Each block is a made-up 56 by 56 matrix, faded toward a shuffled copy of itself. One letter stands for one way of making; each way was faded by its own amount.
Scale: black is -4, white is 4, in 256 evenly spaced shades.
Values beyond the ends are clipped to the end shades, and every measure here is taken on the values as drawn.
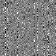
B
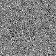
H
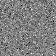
H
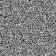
H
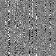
B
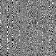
B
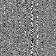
B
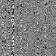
B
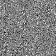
H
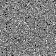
H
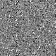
H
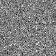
H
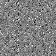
H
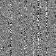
B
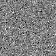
H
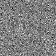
H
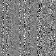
B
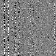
B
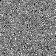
H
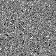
H
